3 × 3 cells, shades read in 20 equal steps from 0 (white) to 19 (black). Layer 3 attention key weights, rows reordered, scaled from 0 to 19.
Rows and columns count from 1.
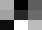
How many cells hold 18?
1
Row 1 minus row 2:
-1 3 1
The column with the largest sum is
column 2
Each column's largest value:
18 19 12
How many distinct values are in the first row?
3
